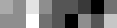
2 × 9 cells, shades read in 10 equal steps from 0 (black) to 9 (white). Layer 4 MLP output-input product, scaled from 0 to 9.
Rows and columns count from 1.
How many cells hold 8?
1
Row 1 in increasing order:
0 2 3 3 4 5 5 6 8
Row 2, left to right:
5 5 9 4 3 0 5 3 7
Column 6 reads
3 0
